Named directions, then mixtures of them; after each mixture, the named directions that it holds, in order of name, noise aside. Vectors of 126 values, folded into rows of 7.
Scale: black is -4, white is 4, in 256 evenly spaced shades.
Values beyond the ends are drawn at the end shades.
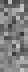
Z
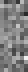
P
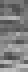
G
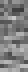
G, Z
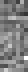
G, P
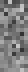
Z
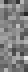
P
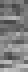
G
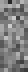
P, Z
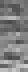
G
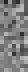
P, Z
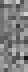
P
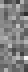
P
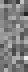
P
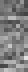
G, P
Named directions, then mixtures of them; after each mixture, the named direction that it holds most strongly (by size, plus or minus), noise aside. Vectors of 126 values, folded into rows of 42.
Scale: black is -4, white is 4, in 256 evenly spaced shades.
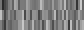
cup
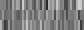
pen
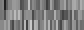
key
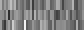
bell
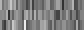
bell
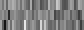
bell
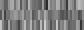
pen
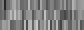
key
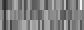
cup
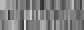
bell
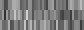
key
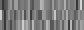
cup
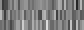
cup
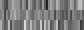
pen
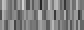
cup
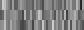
cup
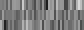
pen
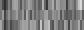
pen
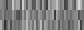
pen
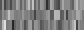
bell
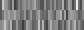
cup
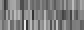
key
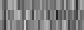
bell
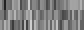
key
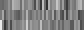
pen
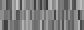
pen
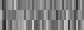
cup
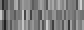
cup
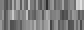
pen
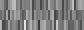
bell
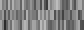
pen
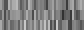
key
